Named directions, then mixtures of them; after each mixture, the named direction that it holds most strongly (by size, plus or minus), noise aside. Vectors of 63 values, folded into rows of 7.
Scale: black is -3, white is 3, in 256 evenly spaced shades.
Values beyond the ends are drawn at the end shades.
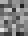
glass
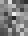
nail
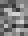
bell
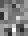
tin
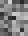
nail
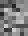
bell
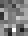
tin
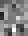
tin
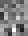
tin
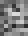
bell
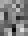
tin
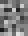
glass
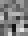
tin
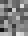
glass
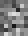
bell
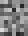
glass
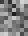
nail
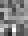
tin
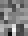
tin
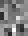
tin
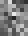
nail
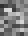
bell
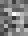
bell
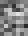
bell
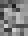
bell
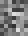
nail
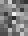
nail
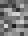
bell
